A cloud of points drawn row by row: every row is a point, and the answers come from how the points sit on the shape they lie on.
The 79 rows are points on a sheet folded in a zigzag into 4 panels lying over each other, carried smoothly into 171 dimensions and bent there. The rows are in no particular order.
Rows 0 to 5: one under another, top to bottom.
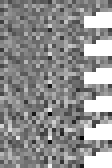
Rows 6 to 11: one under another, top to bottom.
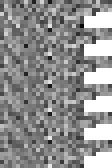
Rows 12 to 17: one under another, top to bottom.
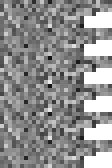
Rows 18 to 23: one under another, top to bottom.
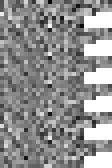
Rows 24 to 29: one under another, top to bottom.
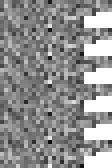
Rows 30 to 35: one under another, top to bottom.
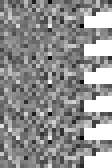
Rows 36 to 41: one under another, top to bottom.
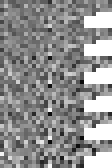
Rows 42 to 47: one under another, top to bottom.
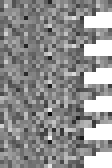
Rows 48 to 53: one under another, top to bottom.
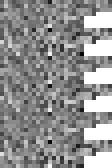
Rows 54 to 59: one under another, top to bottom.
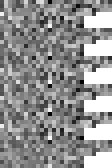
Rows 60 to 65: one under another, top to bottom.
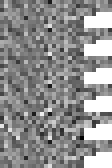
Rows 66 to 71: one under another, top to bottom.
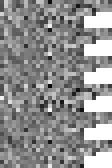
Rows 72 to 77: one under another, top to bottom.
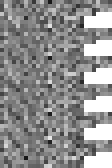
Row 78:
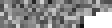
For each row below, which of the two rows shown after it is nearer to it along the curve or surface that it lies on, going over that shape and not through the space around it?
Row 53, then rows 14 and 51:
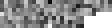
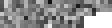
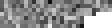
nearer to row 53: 14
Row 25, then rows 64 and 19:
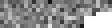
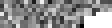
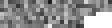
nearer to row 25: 64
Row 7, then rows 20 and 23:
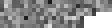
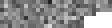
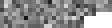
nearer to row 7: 20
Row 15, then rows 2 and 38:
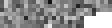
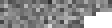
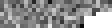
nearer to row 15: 2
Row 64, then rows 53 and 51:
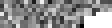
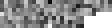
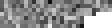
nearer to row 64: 51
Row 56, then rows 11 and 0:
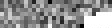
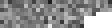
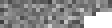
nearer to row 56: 11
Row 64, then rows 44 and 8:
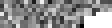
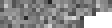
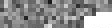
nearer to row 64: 44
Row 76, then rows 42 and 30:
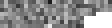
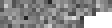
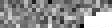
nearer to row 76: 42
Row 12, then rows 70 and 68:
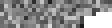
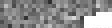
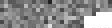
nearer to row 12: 70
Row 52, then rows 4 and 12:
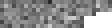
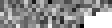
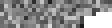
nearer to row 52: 12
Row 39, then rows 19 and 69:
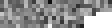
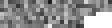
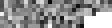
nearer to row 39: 69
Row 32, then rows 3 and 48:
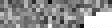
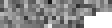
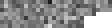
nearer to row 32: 48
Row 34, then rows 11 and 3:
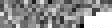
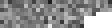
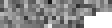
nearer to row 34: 11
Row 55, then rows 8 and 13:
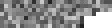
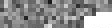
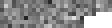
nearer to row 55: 13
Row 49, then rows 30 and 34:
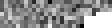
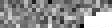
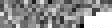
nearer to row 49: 34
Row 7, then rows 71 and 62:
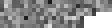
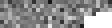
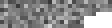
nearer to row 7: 62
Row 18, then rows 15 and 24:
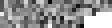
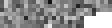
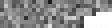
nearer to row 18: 15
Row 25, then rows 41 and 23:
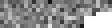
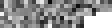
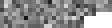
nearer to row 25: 41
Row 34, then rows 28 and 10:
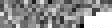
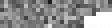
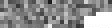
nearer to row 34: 28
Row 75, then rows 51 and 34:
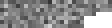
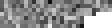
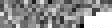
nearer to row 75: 51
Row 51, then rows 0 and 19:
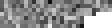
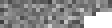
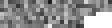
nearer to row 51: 0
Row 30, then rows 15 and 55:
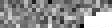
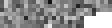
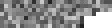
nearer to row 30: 55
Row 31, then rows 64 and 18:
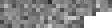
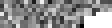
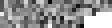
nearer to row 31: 64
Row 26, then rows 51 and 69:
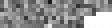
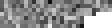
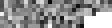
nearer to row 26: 69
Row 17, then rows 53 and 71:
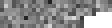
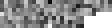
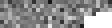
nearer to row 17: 71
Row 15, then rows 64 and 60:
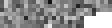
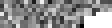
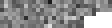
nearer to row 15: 60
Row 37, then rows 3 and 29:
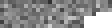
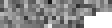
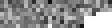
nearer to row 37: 29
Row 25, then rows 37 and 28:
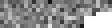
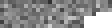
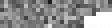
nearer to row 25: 37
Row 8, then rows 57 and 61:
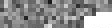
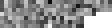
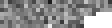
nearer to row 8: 57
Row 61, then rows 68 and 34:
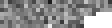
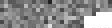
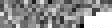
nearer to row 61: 68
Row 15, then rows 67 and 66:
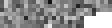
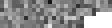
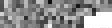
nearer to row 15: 66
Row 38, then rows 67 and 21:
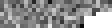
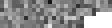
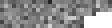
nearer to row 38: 21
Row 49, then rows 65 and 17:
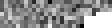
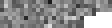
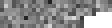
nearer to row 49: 17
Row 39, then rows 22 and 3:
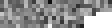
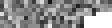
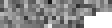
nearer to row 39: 22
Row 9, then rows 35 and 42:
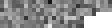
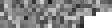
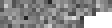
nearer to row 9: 42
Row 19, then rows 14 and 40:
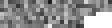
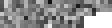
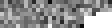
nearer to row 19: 14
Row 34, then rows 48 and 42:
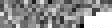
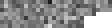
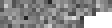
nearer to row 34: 42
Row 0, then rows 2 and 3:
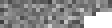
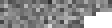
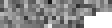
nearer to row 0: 2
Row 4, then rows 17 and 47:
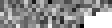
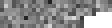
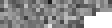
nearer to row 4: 17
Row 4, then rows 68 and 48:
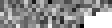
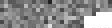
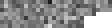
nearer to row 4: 68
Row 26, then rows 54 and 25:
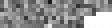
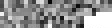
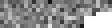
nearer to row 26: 54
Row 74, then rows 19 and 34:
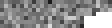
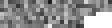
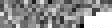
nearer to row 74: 34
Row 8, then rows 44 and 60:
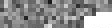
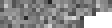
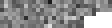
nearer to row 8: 60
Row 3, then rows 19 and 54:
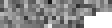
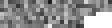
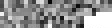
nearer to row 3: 19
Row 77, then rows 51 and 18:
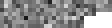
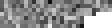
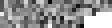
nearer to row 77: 18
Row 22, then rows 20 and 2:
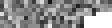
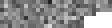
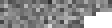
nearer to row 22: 20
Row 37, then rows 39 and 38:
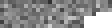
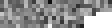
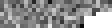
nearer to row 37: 38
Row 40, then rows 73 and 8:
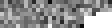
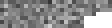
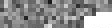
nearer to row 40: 73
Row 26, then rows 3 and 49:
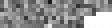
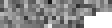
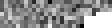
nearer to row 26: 3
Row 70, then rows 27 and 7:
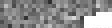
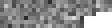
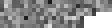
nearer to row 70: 27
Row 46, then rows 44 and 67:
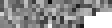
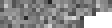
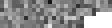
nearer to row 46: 67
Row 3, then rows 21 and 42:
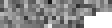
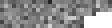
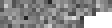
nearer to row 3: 42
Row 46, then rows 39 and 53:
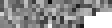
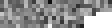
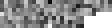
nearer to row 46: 39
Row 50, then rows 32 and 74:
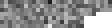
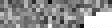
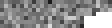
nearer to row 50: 32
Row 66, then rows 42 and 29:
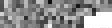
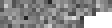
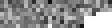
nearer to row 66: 42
